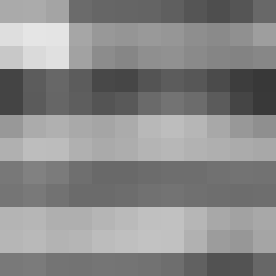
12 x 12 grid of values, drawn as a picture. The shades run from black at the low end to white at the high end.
Stripes: horizontal, repeating 3 times. Odd patch: higher, in the top left. Ninth with the highest average: top left. Roughest part: top left. Ninth with the lowest average: top right.
